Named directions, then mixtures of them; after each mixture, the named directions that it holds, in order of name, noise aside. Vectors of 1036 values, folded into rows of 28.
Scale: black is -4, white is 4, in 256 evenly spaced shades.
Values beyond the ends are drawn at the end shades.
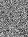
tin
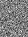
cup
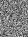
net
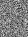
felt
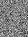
tin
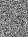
felt, tin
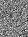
net, tin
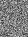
cup, net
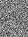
cup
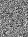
felt, net, tin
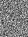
cup, net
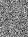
cup, tin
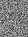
cup, net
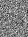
cup, felt, tin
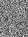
cup, net, tin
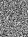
net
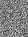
cup, net, tin
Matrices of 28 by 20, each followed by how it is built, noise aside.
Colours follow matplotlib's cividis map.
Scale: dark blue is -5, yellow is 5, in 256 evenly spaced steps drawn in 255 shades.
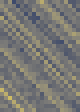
Toeplitz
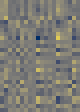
low rank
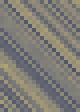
Toeplitz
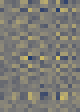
low rank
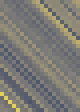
Toeplitz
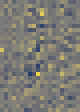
low rank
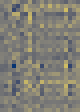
low rank
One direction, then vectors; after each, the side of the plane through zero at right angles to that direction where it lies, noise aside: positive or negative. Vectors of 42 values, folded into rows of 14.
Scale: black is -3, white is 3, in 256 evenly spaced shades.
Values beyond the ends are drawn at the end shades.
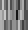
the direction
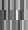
negative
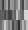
negative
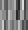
positive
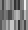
negative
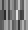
negative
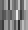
negative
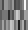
negative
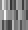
positive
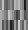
positive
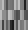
positive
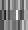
negative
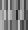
positive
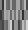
negative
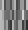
positive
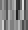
positive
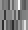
negative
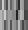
positive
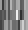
negative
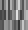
negative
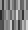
negative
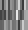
negative
